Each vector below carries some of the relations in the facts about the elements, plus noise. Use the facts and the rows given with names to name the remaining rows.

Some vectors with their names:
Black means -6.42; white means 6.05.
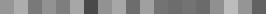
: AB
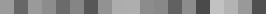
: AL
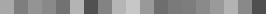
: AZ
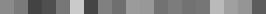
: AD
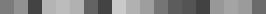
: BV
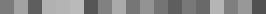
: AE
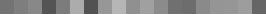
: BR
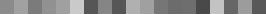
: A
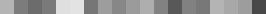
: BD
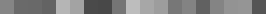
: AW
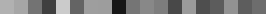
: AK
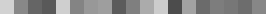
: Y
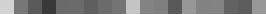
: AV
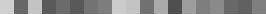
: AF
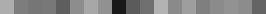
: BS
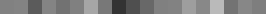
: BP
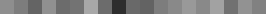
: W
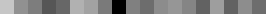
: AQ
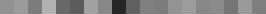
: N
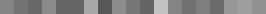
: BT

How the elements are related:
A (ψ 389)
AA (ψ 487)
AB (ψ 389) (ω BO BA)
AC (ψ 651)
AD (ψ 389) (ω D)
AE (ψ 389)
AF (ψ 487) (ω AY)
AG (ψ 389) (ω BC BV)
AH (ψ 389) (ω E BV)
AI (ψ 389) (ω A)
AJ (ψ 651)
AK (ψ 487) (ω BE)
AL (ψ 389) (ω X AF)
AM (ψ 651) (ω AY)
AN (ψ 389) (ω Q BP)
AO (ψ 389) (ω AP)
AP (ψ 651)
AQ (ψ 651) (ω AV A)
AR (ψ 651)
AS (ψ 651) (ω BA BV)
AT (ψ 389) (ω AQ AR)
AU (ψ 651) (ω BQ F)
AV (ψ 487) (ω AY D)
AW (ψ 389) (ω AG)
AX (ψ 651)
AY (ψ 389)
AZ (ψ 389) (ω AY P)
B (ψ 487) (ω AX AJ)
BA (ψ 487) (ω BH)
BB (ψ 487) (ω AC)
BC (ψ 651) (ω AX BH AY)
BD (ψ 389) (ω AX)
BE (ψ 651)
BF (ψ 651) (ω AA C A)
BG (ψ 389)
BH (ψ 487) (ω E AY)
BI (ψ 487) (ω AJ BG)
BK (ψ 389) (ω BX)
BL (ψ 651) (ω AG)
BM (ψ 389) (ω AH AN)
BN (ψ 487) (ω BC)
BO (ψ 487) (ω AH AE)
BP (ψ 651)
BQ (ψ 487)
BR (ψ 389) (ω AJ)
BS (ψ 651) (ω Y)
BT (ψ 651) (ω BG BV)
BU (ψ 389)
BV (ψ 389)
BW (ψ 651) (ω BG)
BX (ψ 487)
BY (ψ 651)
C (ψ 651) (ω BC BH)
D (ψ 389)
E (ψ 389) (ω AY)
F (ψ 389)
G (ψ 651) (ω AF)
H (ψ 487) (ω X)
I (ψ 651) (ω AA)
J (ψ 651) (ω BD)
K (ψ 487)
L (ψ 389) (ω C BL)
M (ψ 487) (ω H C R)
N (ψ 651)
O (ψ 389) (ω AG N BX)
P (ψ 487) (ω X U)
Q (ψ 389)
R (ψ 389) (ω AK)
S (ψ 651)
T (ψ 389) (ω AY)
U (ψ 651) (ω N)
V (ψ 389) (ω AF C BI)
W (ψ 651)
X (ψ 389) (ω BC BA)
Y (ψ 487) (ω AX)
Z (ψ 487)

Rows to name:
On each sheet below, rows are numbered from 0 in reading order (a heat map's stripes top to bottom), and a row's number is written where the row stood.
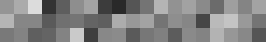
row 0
C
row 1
X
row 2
AN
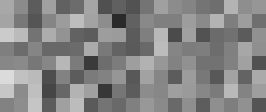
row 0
AS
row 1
AX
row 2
BO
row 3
BW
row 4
O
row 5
BA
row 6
BC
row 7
L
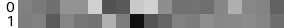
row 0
AY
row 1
BE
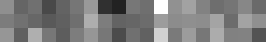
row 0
BL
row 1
AJ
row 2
G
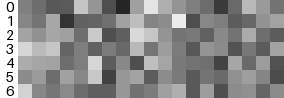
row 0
AG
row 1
BI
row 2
E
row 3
BH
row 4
AI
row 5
BM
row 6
P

